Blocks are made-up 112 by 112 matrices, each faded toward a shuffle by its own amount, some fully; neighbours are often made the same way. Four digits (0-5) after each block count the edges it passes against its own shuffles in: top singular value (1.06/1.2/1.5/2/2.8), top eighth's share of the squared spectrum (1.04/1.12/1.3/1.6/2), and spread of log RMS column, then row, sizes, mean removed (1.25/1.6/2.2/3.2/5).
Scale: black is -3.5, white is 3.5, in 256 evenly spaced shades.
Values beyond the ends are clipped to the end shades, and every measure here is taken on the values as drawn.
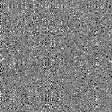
4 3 2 2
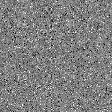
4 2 1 0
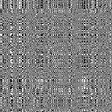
5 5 4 4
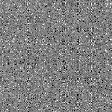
4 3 2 2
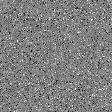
1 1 0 1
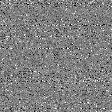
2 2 0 3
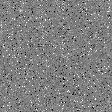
3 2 1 0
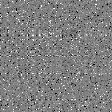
4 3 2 1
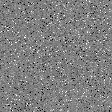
3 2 0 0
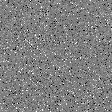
2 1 0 0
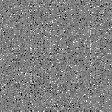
4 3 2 1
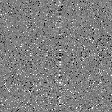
4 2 1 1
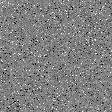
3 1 0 0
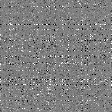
2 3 3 3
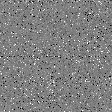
1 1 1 1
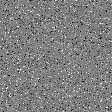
0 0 0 0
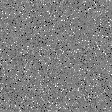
0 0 0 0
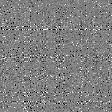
4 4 2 3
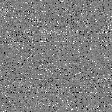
3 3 1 2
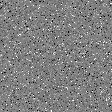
0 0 0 0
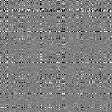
5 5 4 4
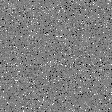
1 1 0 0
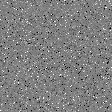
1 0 0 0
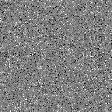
3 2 0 0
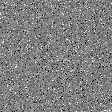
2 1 0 0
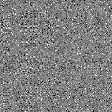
4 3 1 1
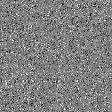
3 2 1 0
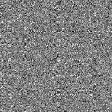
4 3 2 2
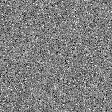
1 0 0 0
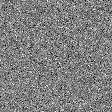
0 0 0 0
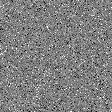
2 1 0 0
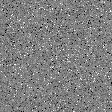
0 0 0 0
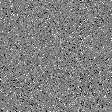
2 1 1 0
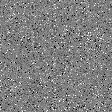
2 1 0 0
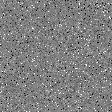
2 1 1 0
